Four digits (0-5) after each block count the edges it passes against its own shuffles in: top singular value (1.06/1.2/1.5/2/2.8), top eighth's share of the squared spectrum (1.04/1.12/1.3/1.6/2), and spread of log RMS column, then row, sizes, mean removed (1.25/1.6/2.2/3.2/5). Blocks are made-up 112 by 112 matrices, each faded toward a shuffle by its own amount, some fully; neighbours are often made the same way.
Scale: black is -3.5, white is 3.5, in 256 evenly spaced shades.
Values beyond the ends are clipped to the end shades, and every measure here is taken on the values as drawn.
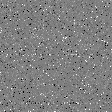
2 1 0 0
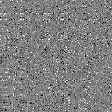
4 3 1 2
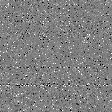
4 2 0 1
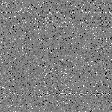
4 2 1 2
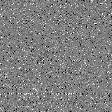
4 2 0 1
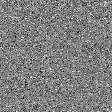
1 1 0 2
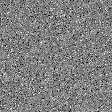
0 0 0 0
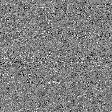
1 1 0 3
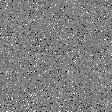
3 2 1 1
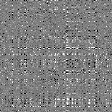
5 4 3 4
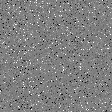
0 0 0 0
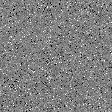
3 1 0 0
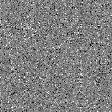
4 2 2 1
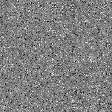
3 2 1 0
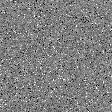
1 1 0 0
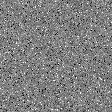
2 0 0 0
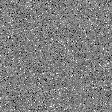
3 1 0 0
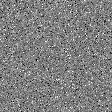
1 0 0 0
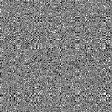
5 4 3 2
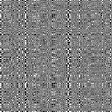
5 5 4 3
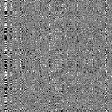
5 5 4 3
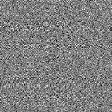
4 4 2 3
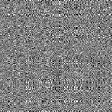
5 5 3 3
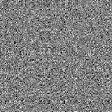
4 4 2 2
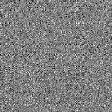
4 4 2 2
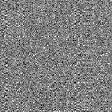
4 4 2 2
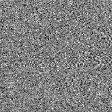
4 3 1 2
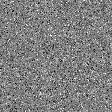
2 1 0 0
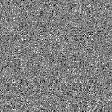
4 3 2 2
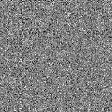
4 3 1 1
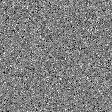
0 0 0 0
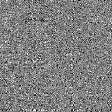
4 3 2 2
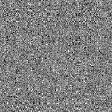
4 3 2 2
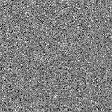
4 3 1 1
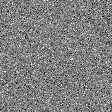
1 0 0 0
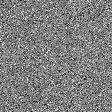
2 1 0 0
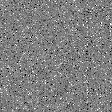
3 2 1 0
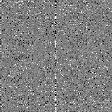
4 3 2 1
